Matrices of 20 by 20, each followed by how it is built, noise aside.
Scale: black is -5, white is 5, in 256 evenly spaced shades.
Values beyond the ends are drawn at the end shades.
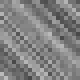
Toeplitz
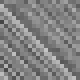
Toeplitz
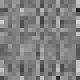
low rank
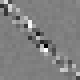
banded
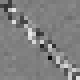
banded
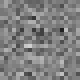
low rank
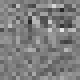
low rank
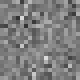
low rank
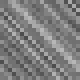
Toeplitz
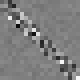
banded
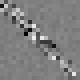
banded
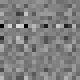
low rank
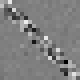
banded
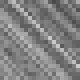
Toeplitz
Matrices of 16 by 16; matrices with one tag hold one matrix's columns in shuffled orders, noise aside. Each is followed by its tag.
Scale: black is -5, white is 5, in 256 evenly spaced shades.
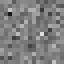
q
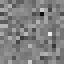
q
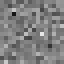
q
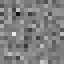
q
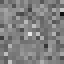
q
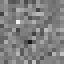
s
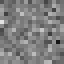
s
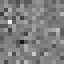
s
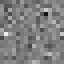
q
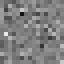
q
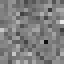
s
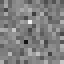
s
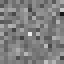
q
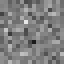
s
